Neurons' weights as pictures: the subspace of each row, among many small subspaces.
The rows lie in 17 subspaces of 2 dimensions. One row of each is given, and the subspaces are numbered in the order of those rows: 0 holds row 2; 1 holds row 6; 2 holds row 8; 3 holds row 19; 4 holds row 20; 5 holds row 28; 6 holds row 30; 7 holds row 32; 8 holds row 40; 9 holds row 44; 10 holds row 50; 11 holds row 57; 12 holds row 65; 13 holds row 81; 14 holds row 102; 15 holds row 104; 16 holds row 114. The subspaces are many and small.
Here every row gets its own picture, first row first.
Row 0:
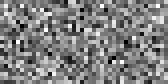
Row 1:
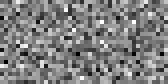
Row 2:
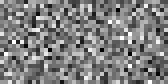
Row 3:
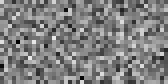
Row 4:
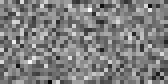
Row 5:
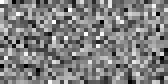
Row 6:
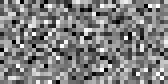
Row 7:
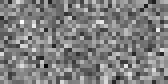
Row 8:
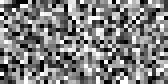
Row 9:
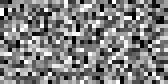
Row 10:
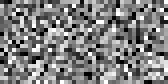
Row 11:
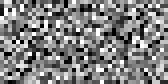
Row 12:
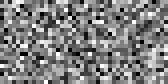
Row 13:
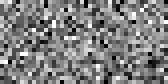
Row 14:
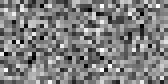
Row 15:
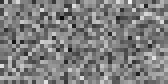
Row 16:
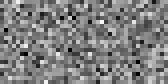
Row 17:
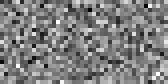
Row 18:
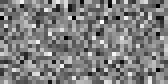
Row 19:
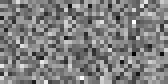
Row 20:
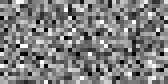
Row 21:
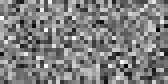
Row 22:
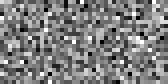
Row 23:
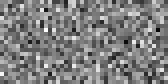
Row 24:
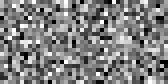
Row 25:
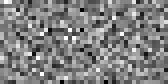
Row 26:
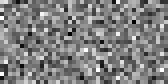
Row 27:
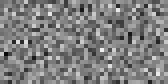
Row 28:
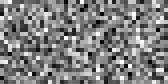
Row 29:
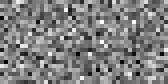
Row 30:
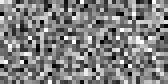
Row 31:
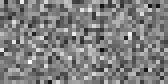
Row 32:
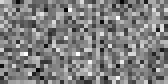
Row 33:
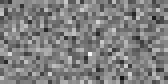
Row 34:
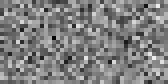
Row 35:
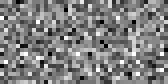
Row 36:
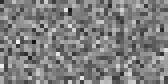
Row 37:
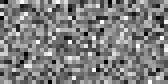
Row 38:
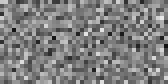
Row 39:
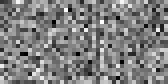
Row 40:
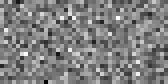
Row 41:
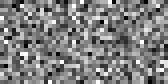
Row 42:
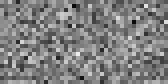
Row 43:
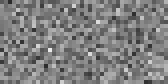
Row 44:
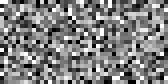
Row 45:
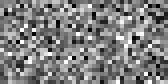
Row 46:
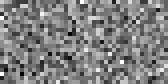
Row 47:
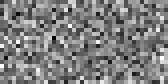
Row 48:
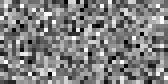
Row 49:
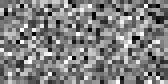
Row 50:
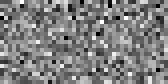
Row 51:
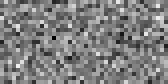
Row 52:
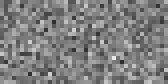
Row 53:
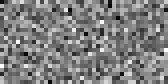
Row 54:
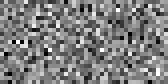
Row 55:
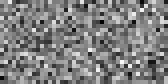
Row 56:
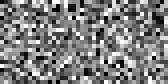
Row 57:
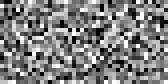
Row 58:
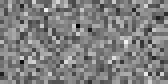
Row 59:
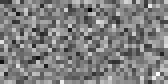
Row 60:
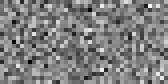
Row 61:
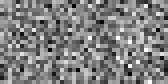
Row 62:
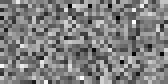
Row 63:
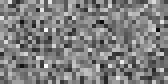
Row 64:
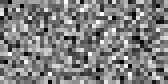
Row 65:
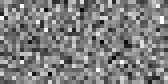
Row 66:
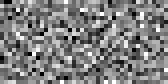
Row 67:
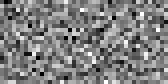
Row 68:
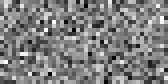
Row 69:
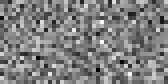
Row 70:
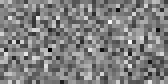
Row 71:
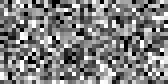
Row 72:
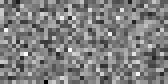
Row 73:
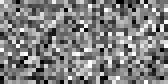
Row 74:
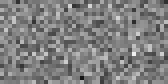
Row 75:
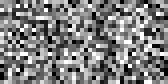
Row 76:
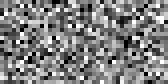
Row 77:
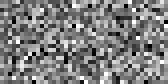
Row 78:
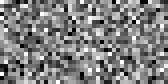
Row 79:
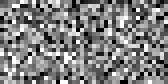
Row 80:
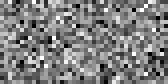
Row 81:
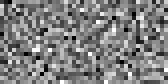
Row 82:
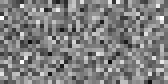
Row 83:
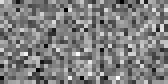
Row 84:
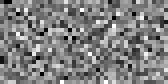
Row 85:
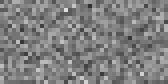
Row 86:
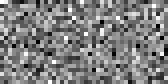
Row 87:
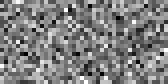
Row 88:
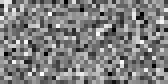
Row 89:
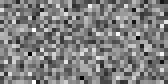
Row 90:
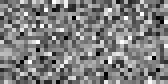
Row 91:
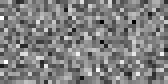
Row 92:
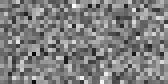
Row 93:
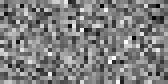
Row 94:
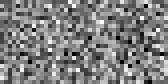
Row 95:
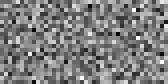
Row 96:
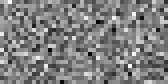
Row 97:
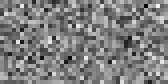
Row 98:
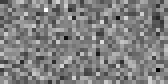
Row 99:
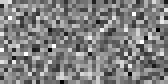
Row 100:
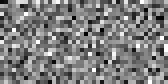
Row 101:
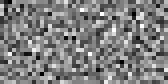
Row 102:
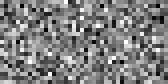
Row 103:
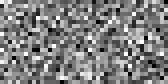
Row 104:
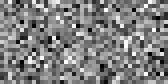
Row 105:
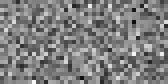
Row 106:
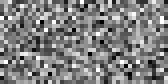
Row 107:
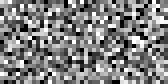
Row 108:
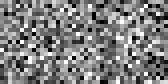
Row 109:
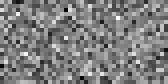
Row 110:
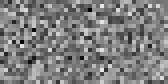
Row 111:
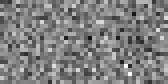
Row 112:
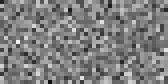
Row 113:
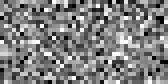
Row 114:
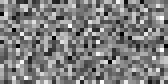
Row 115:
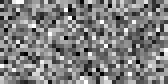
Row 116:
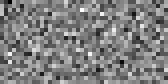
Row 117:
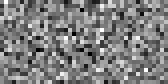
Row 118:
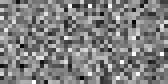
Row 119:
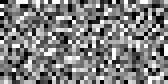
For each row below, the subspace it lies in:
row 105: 3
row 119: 16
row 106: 12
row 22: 6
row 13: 14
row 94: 6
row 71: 15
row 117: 1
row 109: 10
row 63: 15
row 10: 13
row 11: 13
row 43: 13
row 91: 4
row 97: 12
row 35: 4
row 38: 16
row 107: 6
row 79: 2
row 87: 10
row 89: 2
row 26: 2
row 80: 15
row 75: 6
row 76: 12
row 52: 14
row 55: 12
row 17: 1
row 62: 3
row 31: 1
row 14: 11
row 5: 16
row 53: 9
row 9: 5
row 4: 1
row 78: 2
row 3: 9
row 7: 15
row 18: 10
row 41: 8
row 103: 0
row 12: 8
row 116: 13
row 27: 0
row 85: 10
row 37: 9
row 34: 12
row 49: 5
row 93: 14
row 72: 8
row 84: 11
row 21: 15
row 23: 15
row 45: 5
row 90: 7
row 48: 14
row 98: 7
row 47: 16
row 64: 5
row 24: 8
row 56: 7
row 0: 14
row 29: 4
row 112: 9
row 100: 16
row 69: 12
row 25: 11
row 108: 5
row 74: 3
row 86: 16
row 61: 6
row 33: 5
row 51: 9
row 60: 1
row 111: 6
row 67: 11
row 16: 8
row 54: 0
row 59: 1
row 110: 11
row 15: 8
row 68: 14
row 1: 4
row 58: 15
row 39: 7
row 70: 0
